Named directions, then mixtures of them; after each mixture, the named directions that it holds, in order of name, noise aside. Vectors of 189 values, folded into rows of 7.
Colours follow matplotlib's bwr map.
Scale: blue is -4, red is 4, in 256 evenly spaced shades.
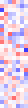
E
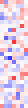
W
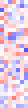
E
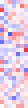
E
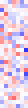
E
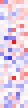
W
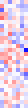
E, W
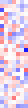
E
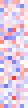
E, W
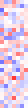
E, W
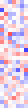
E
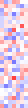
E, W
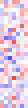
E, W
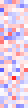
E, W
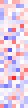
E, W
